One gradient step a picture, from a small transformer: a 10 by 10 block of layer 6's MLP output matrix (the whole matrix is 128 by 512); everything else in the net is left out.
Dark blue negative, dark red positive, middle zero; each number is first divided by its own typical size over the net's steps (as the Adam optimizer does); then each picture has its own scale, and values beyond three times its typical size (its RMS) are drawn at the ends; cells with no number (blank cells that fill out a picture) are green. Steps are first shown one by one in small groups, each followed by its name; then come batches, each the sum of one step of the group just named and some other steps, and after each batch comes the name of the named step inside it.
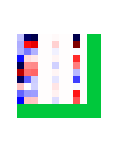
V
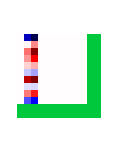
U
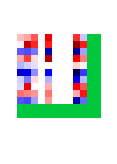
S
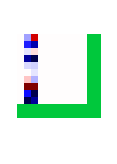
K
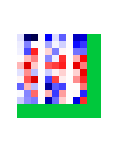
U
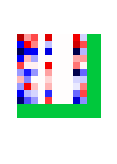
S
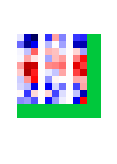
U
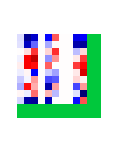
U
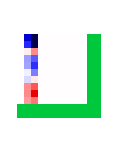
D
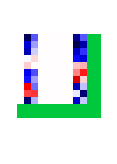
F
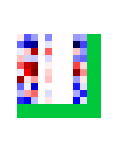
F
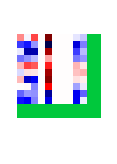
F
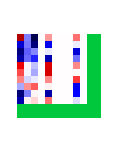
D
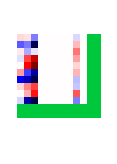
D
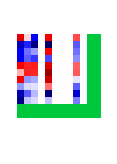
D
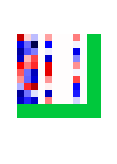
D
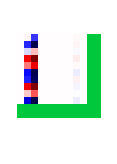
D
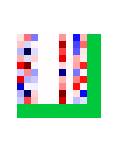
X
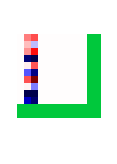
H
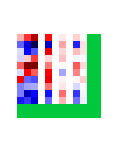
X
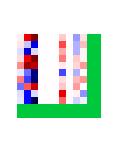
X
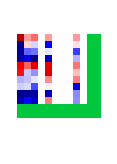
H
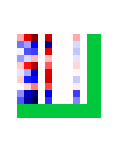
H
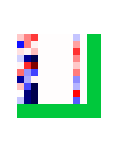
H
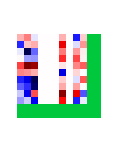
X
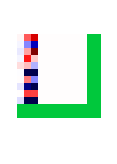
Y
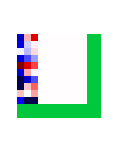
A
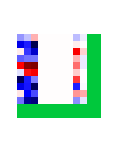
A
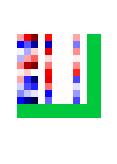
Y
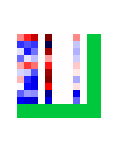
Y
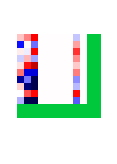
Y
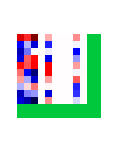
Y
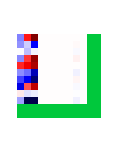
A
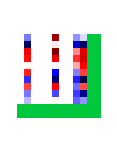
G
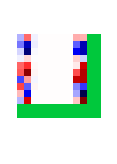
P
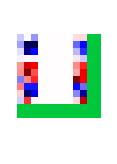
P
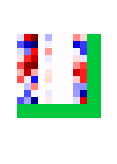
P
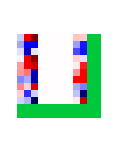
P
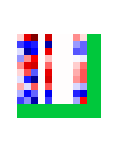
P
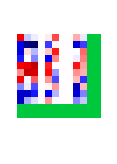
G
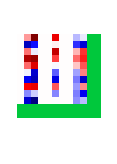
G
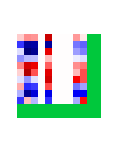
P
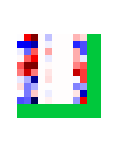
P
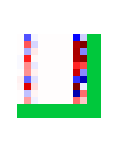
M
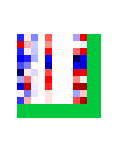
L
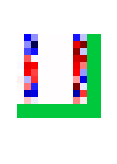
M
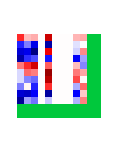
L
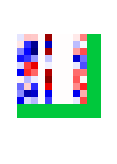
L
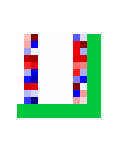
M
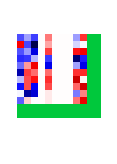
L
